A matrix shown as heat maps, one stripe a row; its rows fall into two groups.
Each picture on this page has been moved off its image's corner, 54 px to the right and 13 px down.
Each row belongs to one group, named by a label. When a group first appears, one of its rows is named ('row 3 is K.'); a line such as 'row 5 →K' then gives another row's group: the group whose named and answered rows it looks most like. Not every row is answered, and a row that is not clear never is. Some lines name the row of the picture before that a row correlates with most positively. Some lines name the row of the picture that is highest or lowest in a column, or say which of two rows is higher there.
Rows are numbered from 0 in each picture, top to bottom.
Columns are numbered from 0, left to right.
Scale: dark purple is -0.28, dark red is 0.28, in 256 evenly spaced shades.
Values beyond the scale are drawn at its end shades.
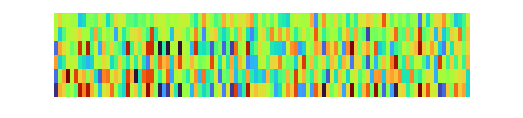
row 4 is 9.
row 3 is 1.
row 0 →1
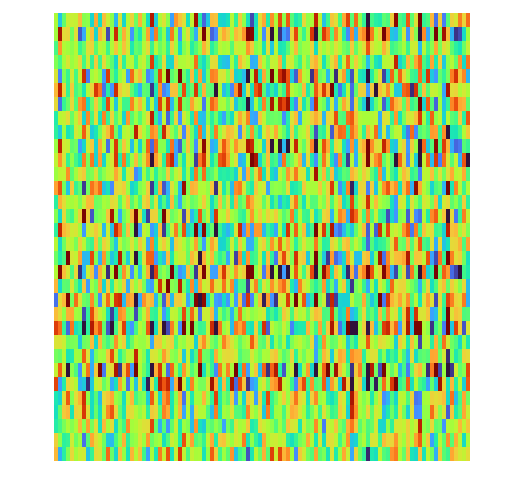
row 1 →1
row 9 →1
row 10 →1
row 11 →9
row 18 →1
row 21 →9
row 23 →1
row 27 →9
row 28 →9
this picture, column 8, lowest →26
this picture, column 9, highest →22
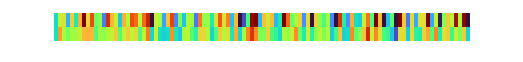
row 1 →1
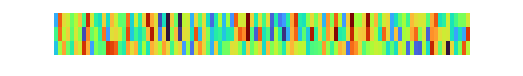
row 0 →1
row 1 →1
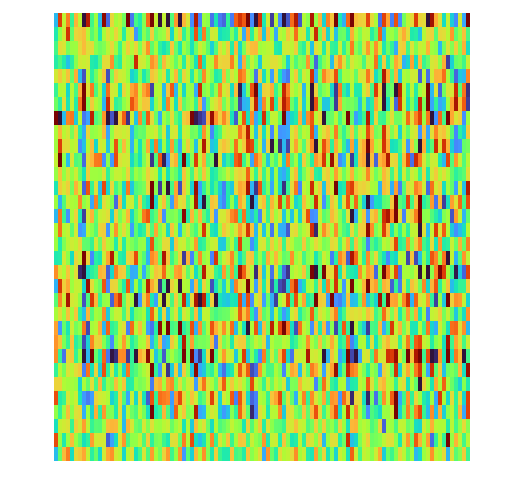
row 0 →1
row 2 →1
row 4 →1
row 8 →1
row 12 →1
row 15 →1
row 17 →9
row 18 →1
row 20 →9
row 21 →1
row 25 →1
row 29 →9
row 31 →9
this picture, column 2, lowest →24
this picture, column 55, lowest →20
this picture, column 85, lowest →5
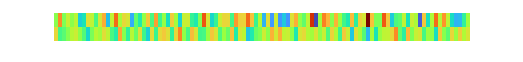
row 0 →1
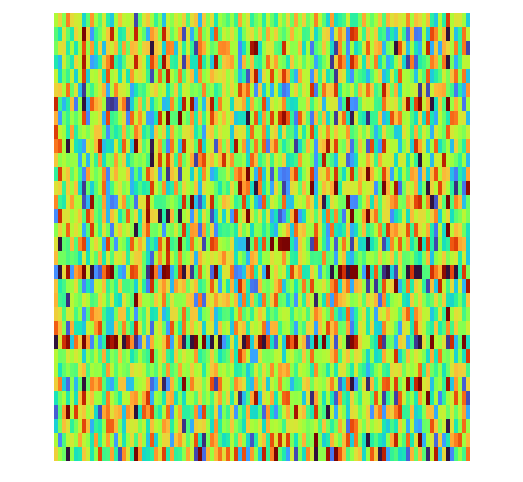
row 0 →9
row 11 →1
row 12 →1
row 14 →1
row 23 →9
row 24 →1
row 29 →9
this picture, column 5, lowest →6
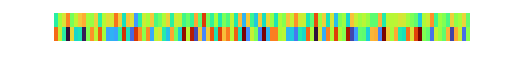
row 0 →9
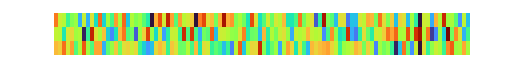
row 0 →1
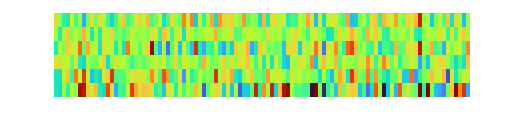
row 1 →9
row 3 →1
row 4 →9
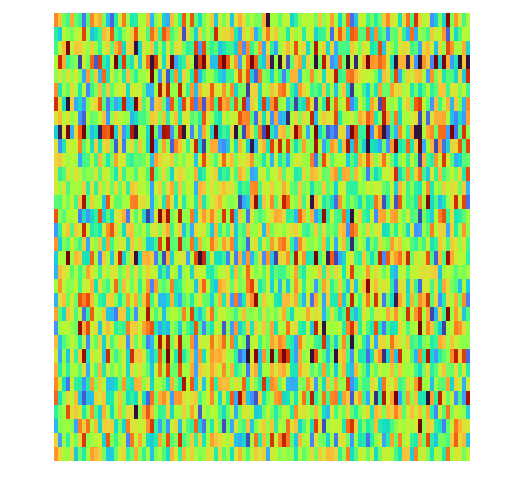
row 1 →9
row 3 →1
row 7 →1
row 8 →9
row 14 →1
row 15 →9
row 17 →9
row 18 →1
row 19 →1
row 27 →1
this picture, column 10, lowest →3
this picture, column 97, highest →3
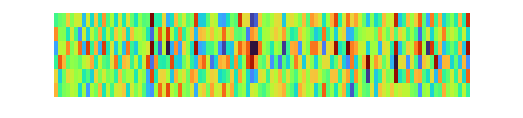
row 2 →1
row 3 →1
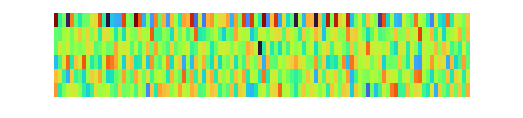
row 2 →1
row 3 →9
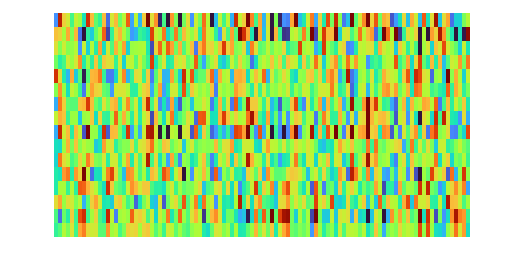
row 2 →1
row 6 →1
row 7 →1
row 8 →1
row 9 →9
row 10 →1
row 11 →9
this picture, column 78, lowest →14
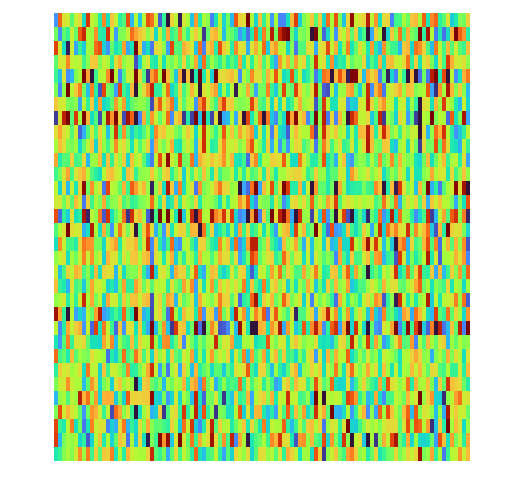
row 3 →9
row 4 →9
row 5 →9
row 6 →1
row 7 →9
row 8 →1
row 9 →1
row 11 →9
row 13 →1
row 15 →9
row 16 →1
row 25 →1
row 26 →9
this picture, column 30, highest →22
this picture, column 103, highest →22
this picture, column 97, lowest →27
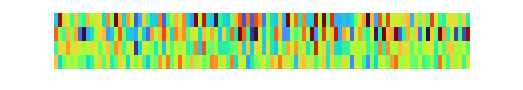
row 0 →9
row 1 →1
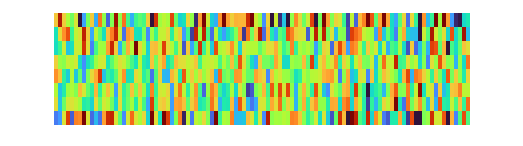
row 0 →1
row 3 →1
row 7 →9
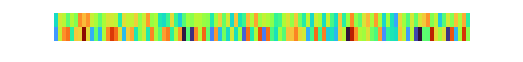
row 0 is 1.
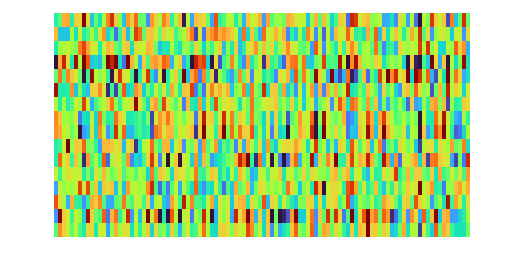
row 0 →9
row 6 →9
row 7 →1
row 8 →1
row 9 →9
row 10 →1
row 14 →1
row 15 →1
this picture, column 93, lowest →10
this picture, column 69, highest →4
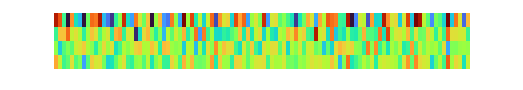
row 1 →9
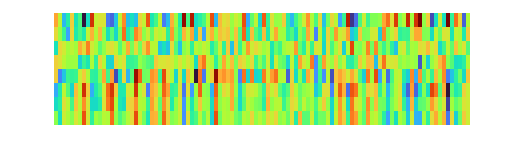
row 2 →1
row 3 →1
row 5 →9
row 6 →9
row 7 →9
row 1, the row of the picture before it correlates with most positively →0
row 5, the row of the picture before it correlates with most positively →2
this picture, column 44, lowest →2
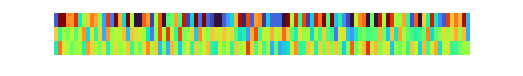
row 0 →9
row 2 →1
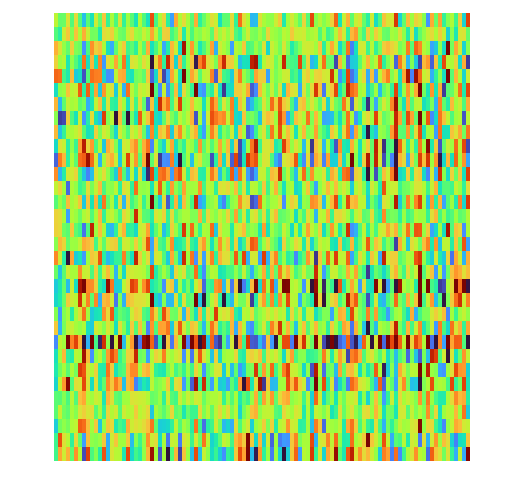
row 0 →1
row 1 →9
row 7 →9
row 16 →1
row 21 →9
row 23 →9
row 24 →9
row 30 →1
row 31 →1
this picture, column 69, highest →23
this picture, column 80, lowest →11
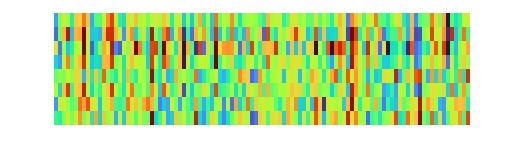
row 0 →9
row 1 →9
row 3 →9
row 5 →9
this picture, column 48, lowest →2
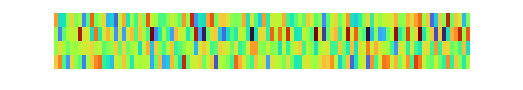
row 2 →1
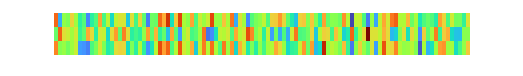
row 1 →1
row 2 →1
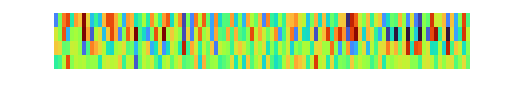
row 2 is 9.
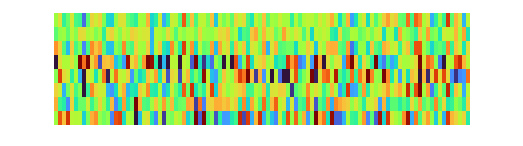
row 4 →1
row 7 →9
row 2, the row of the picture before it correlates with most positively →2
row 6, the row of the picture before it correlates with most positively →1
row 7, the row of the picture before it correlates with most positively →3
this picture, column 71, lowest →7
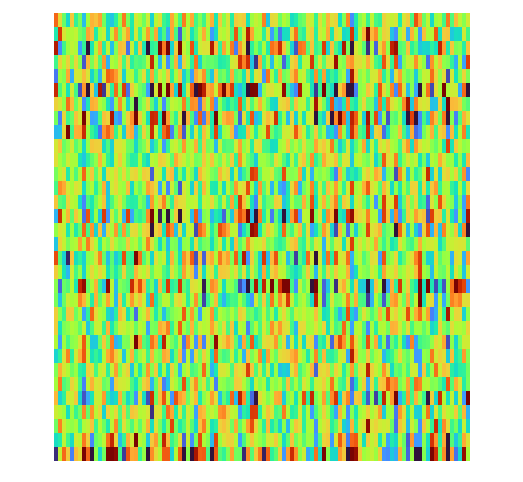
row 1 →1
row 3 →1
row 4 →9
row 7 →9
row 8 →9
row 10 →1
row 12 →1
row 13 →1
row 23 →9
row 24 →9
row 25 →1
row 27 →1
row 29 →1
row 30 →9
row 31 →9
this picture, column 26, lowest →14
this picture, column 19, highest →19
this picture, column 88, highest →6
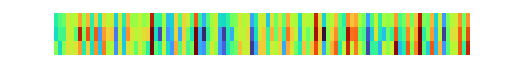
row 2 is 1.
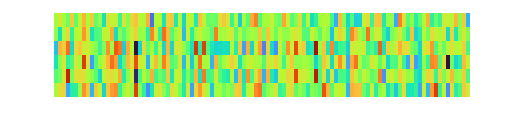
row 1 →9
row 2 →9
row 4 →9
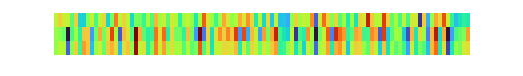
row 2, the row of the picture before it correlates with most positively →3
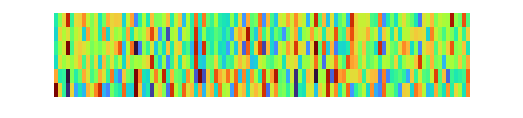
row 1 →1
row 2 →9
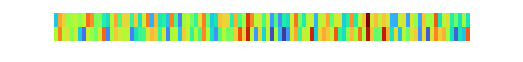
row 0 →1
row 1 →1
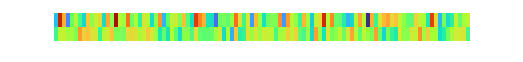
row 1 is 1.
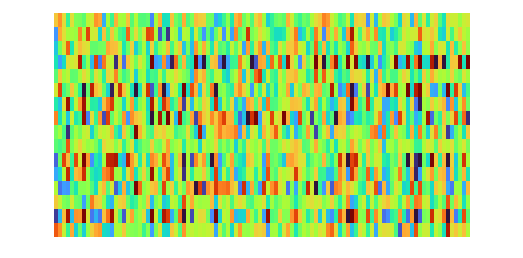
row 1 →1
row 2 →9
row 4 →9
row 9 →9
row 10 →9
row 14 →9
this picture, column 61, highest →7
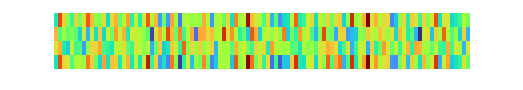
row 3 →1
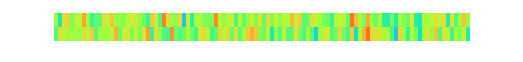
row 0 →9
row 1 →1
